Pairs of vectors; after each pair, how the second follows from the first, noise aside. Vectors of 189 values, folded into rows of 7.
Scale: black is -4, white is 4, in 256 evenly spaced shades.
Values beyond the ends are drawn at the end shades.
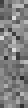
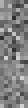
negated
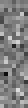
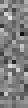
reversed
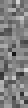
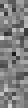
reversed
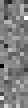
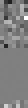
partly zeroed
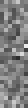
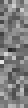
reversed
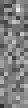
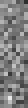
reversed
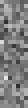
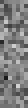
negated
